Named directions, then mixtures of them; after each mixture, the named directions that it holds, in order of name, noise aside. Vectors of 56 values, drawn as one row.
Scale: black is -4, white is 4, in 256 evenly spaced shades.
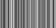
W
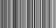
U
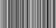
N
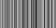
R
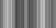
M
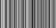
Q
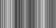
M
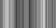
M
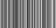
N, U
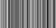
N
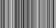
M, W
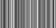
W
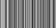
N, Q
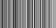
U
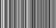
Q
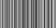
R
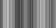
M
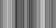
M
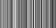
U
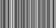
W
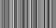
R, W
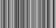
N, W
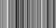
M, N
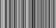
Q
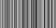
R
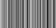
N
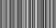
Q, R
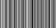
Q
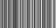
N, U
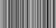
N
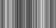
M, Q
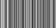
N, Q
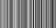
U
